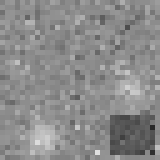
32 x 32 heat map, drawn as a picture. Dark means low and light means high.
Bumps: two. Ninth with the lowest average: bottom right. Odd patch: lower, in the bottom right. Mirror symmetry: none. Stripes: none.
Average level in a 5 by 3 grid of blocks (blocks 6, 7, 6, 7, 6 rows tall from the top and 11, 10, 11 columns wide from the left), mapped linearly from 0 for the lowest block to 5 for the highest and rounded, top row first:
3 3 3 / 3 3 3 / 3 3 5 / 4 3 2 / 5 3 0
